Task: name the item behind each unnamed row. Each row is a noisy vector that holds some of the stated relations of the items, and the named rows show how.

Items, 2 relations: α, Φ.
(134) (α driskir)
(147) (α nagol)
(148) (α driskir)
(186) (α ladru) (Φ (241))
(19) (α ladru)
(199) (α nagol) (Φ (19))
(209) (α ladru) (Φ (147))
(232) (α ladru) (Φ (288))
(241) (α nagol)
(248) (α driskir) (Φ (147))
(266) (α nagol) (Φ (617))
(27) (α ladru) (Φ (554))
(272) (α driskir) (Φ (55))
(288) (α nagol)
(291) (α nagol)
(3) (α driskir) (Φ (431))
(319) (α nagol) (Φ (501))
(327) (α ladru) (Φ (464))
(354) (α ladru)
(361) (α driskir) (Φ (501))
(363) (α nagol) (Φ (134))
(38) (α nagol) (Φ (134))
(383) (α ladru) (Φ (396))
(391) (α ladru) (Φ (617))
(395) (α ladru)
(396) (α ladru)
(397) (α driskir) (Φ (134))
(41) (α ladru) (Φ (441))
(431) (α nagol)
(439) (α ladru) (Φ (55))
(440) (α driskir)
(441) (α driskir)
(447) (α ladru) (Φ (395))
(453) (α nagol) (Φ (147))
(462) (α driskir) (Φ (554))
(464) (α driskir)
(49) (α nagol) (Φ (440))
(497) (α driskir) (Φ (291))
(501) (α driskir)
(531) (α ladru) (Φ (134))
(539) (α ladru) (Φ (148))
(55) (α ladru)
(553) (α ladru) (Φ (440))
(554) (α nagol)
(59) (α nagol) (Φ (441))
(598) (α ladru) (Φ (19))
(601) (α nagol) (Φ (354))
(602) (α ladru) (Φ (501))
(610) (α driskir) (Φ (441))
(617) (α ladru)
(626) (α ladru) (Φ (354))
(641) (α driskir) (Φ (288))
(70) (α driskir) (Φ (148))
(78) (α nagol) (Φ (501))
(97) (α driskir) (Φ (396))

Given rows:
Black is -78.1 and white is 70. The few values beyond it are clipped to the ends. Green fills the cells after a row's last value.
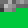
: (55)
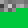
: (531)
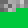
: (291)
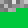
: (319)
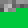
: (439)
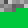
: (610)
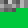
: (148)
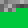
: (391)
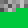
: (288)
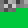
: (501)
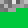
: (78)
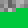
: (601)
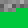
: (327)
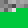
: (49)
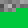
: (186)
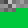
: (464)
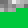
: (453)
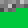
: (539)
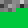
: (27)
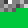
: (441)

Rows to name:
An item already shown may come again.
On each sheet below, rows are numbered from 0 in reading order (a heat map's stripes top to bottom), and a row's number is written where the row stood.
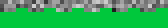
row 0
(617)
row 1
(501)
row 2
(397)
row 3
(59)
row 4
(396)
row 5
(539)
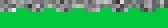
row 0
(49)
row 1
(531)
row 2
(397)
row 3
(266)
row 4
(440)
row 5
(19)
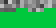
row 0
(148)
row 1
(199)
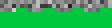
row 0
(553)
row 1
(41)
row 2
(598)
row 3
(361)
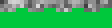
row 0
(147)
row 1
(209)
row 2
(601)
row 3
(354)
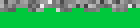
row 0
(70)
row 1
(554)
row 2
(462)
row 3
(602)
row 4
(97)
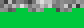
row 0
(134)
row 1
(147)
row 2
(383)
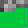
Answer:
(55)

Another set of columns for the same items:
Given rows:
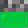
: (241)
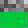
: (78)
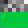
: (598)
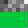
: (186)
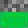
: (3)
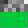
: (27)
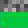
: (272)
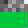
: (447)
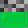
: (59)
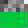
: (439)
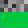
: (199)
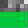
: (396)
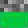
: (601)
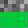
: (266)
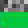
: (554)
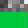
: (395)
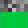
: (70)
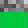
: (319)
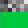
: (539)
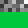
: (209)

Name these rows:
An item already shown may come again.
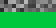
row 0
(59)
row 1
(464)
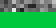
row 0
(610)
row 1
(501)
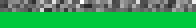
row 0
(464)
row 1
(41)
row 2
(209)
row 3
(501)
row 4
(396)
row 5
(440)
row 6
(55)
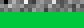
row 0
(531)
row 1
(626)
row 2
(97)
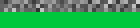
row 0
(462)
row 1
(70)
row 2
(97)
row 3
(453)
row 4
(453)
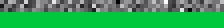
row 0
(147)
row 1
(354)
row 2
(248)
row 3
(148)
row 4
(134)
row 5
(602)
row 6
(441)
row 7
(49)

